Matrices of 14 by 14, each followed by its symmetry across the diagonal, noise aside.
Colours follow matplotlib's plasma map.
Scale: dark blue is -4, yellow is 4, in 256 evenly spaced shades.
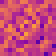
symmetric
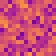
symmetric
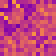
symmetric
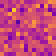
neither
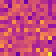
neither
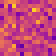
neither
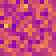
symmetric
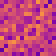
symmetric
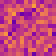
symmetric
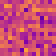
neither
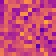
neither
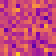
neither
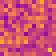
symmetric
